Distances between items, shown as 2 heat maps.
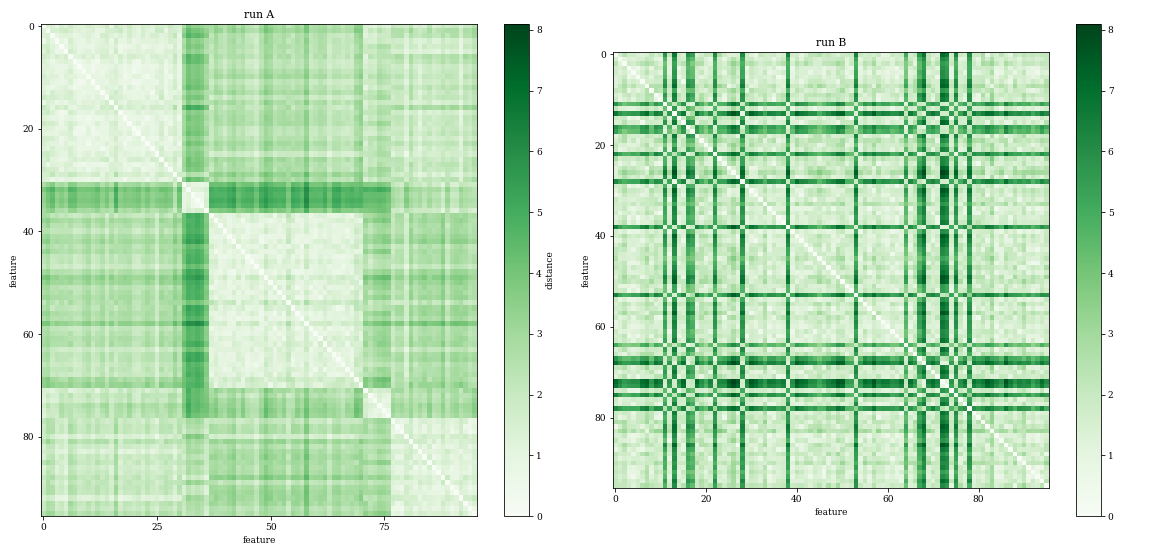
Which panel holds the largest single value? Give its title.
run B
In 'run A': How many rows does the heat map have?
96
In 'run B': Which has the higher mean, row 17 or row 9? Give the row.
17
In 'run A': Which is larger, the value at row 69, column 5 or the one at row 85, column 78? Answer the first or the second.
the first
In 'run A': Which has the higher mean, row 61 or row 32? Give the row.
32
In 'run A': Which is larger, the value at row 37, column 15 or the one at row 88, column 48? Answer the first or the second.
the second
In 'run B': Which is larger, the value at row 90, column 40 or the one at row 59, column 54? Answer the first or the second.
the first
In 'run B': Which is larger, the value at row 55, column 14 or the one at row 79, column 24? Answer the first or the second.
the first
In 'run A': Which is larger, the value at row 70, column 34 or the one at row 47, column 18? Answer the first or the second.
the first
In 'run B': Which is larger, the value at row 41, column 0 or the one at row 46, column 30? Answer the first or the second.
the second
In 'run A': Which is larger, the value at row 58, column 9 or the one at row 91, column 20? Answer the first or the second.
the first
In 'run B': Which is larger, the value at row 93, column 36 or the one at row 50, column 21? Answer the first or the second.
the second
